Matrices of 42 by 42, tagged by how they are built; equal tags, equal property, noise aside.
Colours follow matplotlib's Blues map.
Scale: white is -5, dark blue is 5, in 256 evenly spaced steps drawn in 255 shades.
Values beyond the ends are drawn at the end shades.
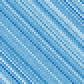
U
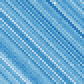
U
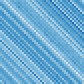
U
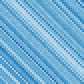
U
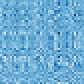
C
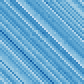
U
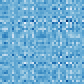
C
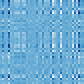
C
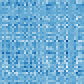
C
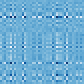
C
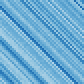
U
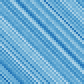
U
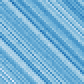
U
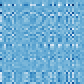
C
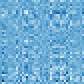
C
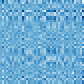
C
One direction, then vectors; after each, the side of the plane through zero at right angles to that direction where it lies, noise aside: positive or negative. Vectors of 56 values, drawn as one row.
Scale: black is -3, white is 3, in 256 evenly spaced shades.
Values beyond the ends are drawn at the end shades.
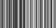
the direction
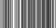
negative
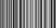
positive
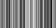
positive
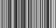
positive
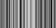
positive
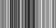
negative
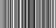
negative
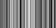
positive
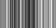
negative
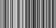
negative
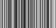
positive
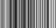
positive
